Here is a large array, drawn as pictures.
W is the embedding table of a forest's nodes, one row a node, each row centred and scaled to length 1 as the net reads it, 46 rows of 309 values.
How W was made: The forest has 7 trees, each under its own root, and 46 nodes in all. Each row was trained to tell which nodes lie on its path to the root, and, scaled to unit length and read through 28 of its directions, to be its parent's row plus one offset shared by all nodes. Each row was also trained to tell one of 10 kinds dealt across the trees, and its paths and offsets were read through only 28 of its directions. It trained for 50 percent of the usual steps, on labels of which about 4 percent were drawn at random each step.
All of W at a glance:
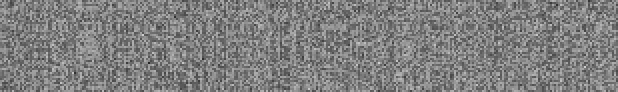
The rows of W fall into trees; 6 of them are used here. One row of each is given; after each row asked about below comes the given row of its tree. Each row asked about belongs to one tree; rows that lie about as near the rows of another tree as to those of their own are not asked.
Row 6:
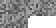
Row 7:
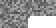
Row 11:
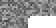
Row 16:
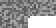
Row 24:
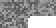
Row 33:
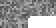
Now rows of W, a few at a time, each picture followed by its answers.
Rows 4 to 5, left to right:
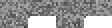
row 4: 33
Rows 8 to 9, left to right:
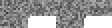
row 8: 7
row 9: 6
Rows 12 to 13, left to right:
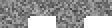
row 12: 33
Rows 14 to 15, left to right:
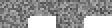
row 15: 11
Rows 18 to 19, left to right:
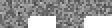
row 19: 33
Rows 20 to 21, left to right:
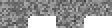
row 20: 6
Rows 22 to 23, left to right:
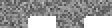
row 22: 7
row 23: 11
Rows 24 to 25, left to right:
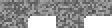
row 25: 16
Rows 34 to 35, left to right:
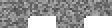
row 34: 6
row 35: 11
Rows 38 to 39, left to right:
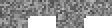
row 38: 33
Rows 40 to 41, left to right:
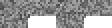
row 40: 11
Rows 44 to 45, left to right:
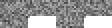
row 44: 11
